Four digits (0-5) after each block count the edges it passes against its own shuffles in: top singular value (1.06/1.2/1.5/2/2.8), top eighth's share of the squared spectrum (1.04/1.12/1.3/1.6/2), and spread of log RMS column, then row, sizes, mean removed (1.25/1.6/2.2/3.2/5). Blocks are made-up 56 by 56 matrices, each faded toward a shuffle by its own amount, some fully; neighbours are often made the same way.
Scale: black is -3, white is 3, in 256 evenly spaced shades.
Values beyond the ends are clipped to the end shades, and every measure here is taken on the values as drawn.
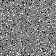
0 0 0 0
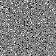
1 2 2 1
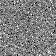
0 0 0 0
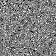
0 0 0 0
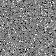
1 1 0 0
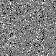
1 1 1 0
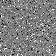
0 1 0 0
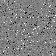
1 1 0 0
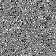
2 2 0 0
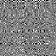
4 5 3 3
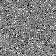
2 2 0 0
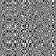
5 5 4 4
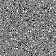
3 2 0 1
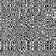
4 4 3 3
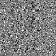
3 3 1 2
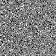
2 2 0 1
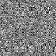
4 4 2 2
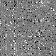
3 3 1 1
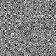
3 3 1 1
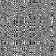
4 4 3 2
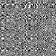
4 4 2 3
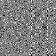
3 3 2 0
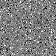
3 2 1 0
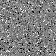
2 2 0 0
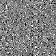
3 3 1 0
